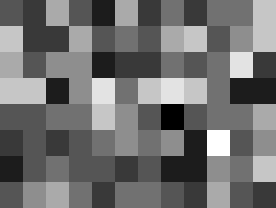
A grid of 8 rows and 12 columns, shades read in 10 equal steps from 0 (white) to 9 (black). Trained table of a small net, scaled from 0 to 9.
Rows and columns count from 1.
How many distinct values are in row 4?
5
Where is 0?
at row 6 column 10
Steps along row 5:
same down same down up up up down down same down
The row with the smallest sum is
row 4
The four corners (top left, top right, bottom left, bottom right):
6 2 6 7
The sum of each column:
40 44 42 39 43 40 44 41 46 33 40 35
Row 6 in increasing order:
0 4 4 4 5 5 6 6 6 7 7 8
